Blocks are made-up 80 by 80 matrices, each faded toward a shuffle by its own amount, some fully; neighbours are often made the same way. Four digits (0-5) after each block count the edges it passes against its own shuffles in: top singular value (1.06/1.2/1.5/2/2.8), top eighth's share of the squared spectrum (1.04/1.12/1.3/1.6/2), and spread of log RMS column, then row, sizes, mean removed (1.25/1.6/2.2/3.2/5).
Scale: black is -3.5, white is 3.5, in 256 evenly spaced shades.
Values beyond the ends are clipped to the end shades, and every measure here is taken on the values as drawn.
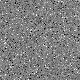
1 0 0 0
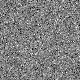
0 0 0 0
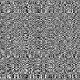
5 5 3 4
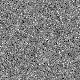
0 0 0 0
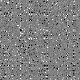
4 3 2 2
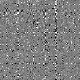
4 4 3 2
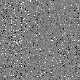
3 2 1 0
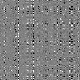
5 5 3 3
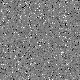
2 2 1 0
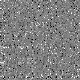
3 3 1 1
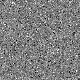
1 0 0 0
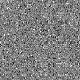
4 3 1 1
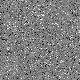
0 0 0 0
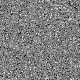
1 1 0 0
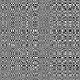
5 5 4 4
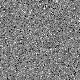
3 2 0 0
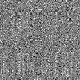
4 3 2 1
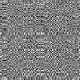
5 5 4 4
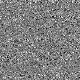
1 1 0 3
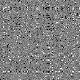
4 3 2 2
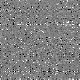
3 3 1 2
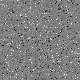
0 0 0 0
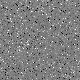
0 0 0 0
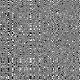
5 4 3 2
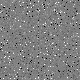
2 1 0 0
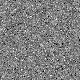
0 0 0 0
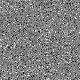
3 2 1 0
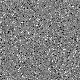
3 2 0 0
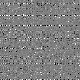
4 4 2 3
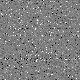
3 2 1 1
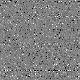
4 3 1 1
